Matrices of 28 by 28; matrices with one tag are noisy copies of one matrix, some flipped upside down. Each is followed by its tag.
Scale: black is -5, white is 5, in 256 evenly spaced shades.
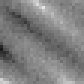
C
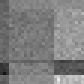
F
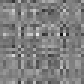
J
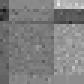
F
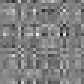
J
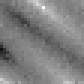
C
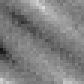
C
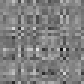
J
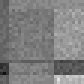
F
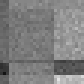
F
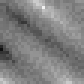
C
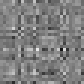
J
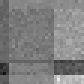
F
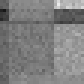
F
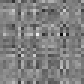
J
